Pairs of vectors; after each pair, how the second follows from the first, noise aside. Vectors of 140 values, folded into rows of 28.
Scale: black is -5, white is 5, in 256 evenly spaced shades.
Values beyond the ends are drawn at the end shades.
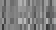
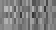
wrapped around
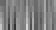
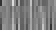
wrapped around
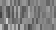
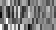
scaled up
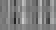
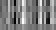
scaled up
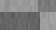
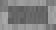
wrapped around
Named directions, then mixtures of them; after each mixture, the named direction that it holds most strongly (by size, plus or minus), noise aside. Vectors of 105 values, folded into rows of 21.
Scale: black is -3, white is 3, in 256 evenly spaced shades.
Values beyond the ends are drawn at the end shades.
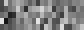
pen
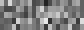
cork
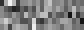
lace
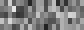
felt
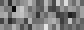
felt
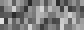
felt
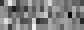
lace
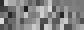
pen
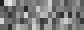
lace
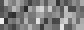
pen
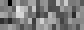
felt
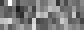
lace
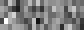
pen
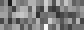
felt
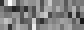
lace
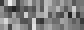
lace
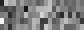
pen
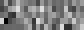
pen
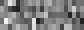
lace
